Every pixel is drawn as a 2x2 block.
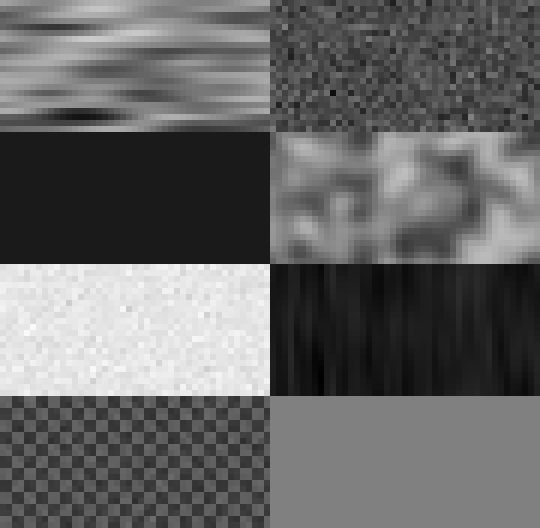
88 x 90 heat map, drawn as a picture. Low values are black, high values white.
The table splits into 4 rows of 2 panels. Panel 1,1: middling, streaked across, strong in contrast. Panel 1,2: low, fine-grained. Panel 2,1: very low, flat. Panel 2,2: middling, blotchy, strong in contrast. Panel 3,1: very high, fine-grained, faint in contrast. Panel 3,2: very low, streaked downward, faint in contrast. Panel 4,1: low, checkered. Panel 4,2: middling, flat.
